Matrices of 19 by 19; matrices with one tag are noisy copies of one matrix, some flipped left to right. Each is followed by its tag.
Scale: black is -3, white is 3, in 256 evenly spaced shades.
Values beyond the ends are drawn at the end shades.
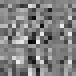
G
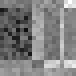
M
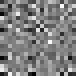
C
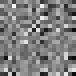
C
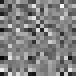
C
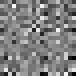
C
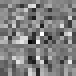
G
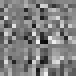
G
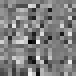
G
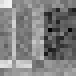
M
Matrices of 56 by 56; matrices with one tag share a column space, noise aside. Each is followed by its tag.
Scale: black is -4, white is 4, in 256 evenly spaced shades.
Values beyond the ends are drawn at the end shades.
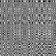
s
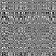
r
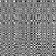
s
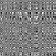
r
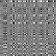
s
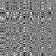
r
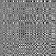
s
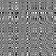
r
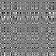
r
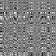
r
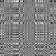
s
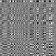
s
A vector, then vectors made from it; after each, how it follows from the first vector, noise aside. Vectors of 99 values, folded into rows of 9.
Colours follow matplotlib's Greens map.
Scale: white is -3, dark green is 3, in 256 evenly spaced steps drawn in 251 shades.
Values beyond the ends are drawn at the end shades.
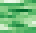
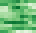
reversed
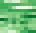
wrapped around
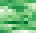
reversed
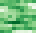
reversed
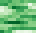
reversed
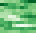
wrapped around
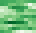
reversed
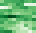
wrapped around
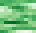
reversed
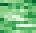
wrapped around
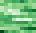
wrapped around
